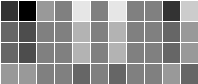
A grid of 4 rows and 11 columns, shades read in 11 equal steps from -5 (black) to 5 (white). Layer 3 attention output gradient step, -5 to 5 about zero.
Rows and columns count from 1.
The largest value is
4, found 2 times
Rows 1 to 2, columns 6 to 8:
0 4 0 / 0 2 0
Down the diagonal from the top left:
-3 -2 0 0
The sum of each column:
-4 -8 1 0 7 0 7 0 0 -4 4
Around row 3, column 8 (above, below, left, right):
0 0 2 0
